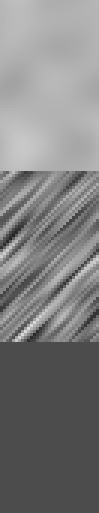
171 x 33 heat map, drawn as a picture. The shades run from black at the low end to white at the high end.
The table splits into 3 rows of 1 panel. Panel 1,1: high, smooth, faint in contrast. Panel 2,1: middling, slanting up to the right, strong in contrast. Panel 3,1: low, flat.
